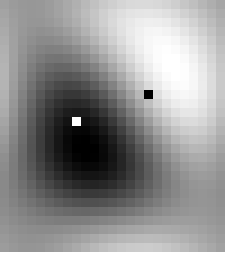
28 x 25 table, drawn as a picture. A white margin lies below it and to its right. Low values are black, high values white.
Lone odd cells: 2, 1 higher and 1 lower than their neighbours. Roughest part: centre. Ninth with the lowest average: centre. Ninth with the highest average: top right.
